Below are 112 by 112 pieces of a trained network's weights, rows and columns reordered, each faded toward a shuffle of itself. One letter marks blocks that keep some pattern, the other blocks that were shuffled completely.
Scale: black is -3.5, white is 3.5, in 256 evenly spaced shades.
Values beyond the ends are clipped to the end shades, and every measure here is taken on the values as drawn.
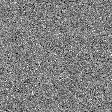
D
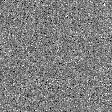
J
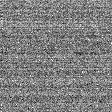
J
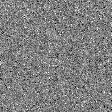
J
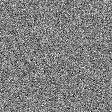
D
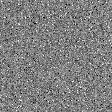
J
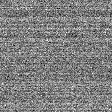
J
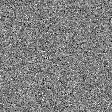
D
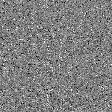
J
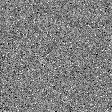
D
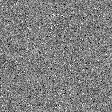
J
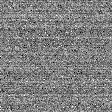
J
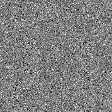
J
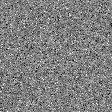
D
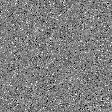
J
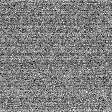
J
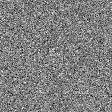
J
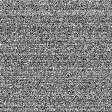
J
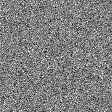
D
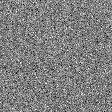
D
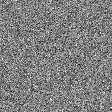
D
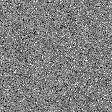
D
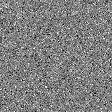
D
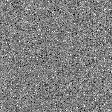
J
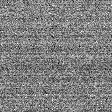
J
